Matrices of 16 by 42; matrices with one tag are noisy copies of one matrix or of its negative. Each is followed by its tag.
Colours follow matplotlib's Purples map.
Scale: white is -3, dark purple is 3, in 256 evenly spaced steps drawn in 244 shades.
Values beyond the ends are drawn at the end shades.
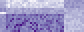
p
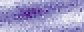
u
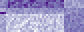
p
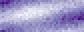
u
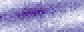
u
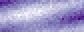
u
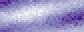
u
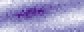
u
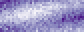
u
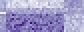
p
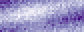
u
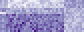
p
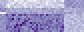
p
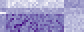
p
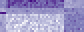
p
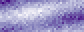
u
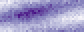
u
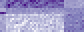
p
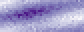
u
